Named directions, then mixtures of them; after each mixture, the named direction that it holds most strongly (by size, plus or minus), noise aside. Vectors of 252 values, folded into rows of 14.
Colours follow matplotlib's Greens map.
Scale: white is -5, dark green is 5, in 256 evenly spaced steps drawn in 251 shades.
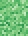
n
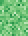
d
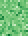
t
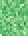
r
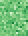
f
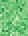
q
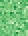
f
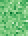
f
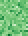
t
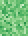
r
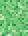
t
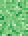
t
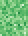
r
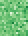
f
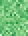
d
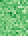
f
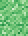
n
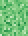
r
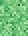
d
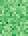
d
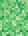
t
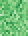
d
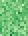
q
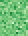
f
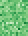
d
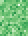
d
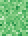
t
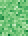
t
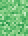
n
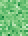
t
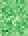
q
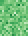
d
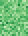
d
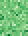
t
